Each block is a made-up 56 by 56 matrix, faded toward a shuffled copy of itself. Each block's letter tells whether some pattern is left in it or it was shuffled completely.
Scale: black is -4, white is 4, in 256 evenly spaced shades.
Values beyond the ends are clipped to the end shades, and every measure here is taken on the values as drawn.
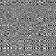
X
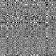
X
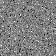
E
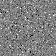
E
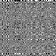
X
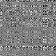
X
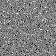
E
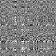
X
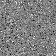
E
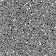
E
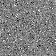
E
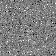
E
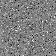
E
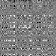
X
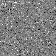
E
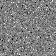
E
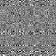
X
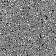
E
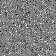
E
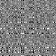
X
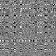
X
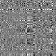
X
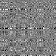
X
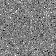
E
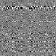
X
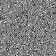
E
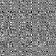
X
